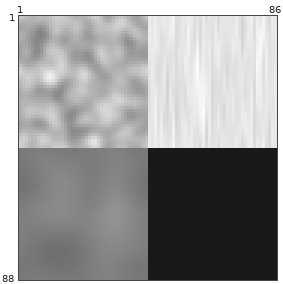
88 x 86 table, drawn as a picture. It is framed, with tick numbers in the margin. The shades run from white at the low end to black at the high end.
It is made of 2 by 2 panels. Panel 1,1: low, blotchy. Panel 1,2: very low, streaked downward, faint in contrast. Panel 2,1: middling, smooth, faint in contrast. Panel 2,2: very high, flat.
